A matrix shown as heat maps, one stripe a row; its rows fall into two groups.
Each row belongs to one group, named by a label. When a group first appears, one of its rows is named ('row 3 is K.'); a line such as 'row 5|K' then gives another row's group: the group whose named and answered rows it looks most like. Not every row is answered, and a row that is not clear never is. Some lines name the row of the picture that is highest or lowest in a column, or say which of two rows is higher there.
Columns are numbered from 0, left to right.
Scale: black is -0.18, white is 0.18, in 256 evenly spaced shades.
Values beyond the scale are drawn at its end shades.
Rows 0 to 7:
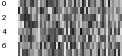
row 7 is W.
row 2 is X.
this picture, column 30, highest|6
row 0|X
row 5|X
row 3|X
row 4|W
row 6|W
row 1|W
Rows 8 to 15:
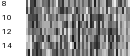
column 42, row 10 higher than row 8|No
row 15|X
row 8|W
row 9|W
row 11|X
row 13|X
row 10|X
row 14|X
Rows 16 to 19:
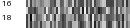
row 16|W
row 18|W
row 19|W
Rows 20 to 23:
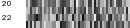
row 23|W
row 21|W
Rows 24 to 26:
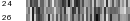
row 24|W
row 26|X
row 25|X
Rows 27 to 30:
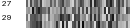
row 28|X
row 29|W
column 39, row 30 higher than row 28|Yes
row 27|W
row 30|X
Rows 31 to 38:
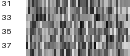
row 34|W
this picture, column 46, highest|32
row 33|X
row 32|X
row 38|W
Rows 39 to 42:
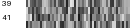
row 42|W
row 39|W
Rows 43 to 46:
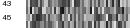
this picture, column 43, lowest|43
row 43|W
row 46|W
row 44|W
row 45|X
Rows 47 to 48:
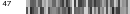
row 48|W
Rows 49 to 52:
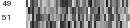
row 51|X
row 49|W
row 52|W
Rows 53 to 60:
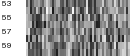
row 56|X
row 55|X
